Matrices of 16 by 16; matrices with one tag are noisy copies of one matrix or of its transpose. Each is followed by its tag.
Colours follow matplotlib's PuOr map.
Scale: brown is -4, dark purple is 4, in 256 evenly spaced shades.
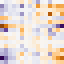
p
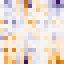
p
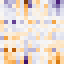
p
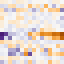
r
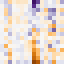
r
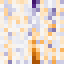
r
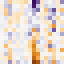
r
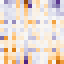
p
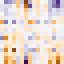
p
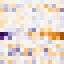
r
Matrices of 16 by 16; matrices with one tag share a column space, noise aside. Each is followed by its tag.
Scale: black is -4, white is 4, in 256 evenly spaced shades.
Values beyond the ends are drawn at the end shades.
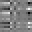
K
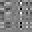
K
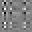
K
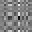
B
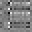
K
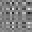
K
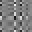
B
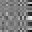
B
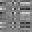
K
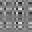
K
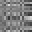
B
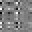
K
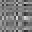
B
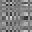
B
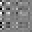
K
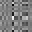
B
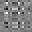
K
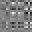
K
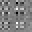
K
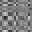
B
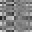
B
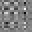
K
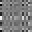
B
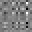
K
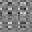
K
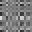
B
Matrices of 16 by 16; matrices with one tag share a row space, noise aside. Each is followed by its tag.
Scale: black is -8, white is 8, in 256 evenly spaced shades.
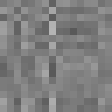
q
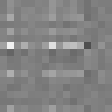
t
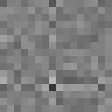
q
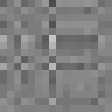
q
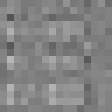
t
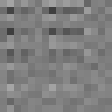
t
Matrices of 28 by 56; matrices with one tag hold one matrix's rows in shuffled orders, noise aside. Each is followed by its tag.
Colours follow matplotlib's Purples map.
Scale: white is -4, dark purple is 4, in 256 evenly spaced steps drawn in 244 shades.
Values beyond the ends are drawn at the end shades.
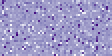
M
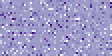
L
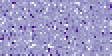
L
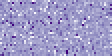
L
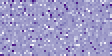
L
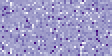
M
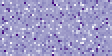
M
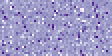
M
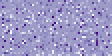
M
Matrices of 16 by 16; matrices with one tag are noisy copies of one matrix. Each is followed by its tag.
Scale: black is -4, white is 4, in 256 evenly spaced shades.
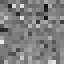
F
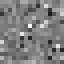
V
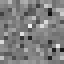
V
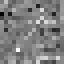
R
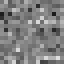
R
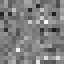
R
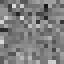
F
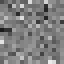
F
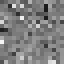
F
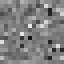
V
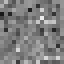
R
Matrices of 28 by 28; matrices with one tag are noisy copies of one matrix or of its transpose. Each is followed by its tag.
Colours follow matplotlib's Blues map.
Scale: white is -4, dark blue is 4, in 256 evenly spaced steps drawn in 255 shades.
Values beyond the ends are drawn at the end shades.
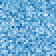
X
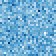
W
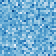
X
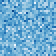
X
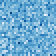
X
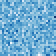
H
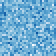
W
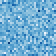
W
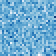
H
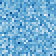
X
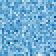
H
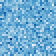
W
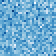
X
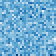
H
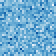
W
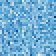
H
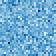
W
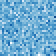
H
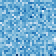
H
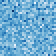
X
